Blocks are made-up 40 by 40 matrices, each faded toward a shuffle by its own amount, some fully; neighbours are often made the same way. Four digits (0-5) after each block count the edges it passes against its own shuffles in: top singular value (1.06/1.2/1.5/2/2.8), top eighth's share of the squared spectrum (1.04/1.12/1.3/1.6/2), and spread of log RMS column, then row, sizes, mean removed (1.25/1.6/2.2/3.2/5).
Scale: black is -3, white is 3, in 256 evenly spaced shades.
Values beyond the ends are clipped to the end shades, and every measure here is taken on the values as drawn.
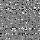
3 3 1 3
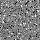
1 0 0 0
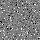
0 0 0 0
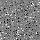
1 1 0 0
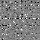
3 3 1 2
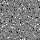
0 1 0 0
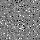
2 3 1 1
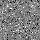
0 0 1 0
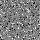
0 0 0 0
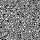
2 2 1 0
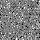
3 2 0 1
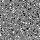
0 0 0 0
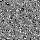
2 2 0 1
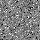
0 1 0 0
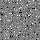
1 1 0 0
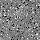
0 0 0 0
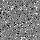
0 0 0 0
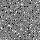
0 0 0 0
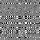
4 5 2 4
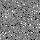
2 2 0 1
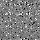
2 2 1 1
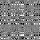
4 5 2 4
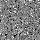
1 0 0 0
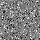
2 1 0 0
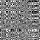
4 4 3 3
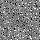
2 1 0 0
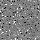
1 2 1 0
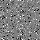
2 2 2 1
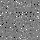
2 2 1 1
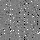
2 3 1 0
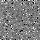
2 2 1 1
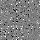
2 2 1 0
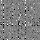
2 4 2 1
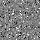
1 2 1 1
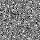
1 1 0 0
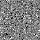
2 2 0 0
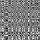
4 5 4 3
